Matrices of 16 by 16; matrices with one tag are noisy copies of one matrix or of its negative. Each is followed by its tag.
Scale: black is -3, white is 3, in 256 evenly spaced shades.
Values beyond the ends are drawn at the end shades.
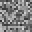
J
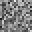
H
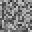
H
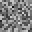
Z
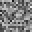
J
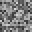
J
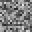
J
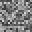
J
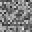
J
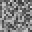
H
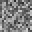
H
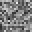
J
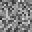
Z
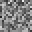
H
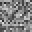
J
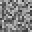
H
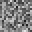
H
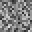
Z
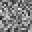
Z
